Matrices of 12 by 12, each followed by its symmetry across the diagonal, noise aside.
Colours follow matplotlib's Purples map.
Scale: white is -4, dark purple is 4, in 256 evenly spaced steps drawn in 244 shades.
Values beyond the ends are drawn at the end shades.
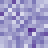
symmetric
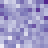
antisymmetric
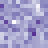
neither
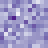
antisymmetric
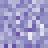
neither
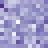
neither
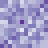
symmetric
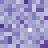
symmetric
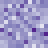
antisymmetric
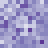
symmetric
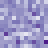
neither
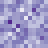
antisymmetric
